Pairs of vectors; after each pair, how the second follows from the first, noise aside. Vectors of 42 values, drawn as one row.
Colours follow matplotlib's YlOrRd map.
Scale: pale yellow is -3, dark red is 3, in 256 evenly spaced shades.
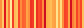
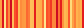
negated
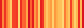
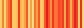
negated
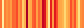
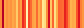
negated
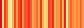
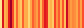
negated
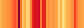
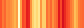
negated
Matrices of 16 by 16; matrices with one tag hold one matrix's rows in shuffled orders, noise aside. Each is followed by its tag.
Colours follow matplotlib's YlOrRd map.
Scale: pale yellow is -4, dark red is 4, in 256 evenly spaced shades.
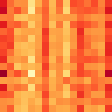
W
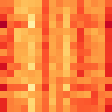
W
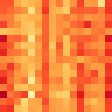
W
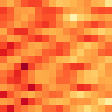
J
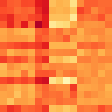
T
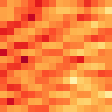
J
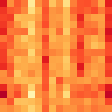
W
